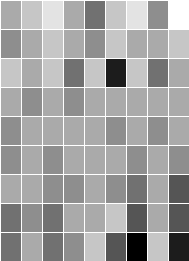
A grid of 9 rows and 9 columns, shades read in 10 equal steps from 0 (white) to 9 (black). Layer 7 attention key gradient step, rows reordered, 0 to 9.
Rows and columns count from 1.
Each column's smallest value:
2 2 1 3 2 2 1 2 0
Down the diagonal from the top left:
3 3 2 4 3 3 5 3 8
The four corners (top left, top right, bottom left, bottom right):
3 0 5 8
